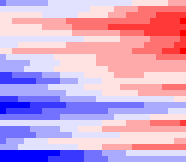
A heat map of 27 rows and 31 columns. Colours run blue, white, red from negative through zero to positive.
Ninth with the highest average: top right. Average level on the scale: 50%. Ninth with the lowest average: bottom left. Mirror symmetry: none. Grain: streaks across. Slope: up to the top right.
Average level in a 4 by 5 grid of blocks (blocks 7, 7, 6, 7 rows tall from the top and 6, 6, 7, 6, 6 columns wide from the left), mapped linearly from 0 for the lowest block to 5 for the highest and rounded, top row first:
2 3 3 4 5 / 1 2 3 4 4 / 0 1 1 2 3 / 0 1 2 3 3
